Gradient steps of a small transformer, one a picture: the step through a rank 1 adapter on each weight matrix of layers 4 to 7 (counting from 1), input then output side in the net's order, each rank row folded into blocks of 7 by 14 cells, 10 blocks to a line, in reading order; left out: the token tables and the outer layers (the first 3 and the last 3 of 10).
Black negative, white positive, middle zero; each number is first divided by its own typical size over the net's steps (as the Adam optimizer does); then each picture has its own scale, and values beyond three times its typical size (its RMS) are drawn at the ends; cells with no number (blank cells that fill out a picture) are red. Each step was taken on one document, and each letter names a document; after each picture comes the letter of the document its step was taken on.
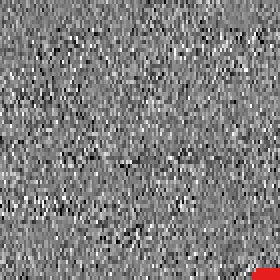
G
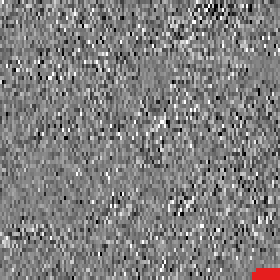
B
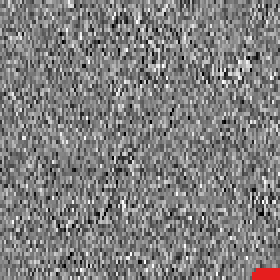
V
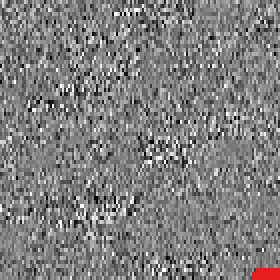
V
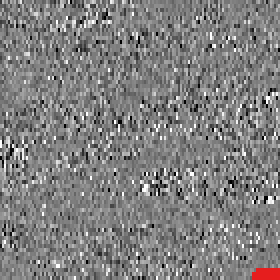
B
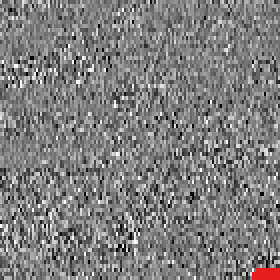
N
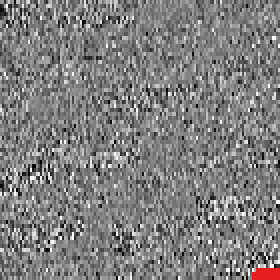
N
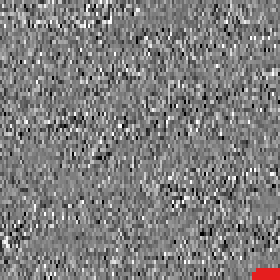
B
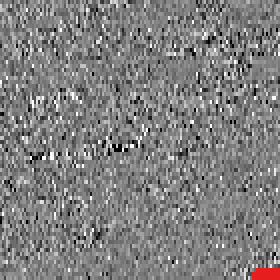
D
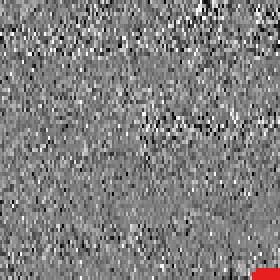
G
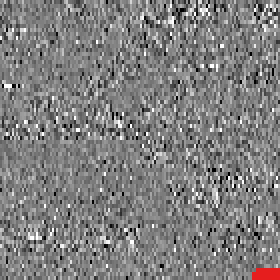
B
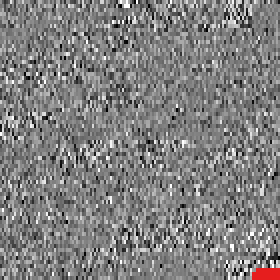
N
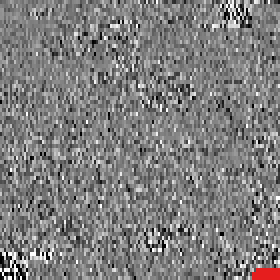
N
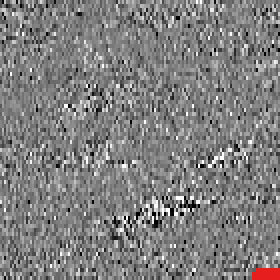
G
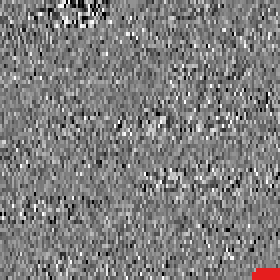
B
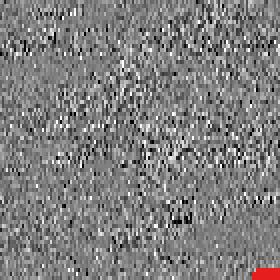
D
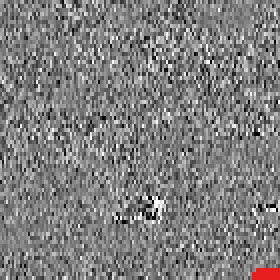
V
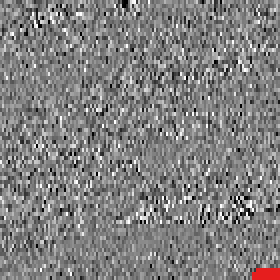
G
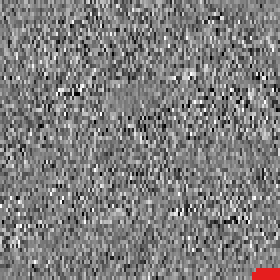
V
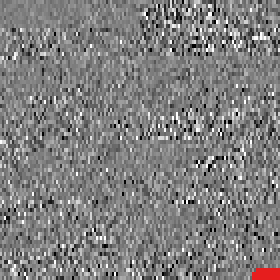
B
